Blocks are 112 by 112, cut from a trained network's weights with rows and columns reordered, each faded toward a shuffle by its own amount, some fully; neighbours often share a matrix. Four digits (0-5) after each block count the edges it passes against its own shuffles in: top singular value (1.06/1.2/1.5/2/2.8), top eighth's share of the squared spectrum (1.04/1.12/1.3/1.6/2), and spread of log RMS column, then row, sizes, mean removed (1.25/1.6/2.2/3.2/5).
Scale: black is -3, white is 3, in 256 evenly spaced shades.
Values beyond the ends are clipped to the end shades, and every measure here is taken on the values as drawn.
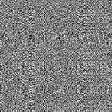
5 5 3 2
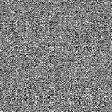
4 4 3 3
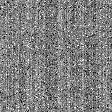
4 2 0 2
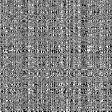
5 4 1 4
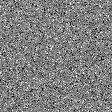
0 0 0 0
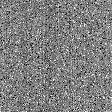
2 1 0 0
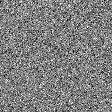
2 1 0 0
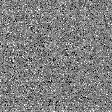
2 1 1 0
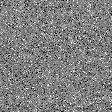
0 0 0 0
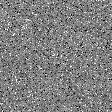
0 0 0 0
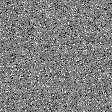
0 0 0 0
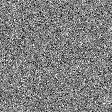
0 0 0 0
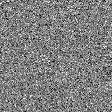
3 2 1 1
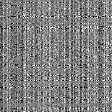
5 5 2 4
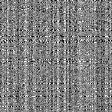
5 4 2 4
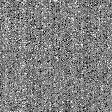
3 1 0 1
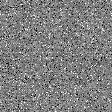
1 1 1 0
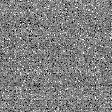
2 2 2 0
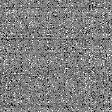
3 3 3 0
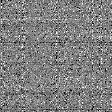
3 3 3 0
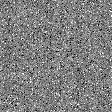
1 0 0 0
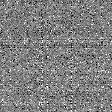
3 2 2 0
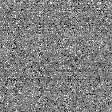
2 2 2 0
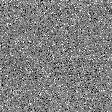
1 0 0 0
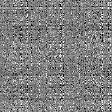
4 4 4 1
